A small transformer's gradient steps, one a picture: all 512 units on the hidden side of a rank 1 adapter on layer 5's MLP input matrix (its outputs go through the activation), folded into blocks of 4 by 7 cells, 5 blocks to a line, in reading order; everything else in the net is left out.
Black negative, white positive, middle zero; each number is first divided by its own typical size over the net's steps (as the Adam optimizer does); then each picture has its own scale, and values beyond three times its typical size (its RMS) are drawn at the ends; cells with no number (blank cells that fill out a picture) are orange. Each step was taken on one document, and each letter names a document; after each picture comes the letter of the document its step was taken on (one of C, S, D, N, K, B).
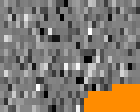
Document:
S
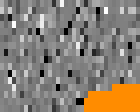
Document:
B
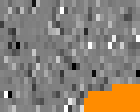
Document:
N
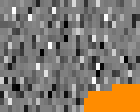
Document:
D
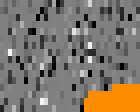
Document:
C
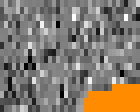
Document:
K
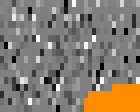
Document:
D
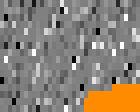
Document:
N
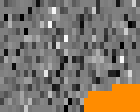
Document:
D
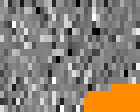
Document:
S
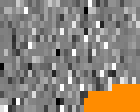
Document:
S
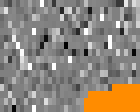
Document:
C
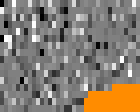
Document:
D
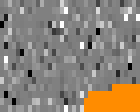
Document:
N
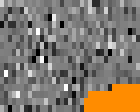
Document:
K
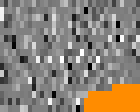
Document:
S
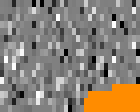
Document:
D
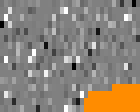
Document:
N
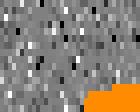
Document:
N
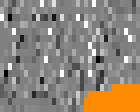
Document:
B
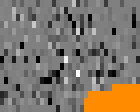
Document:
D
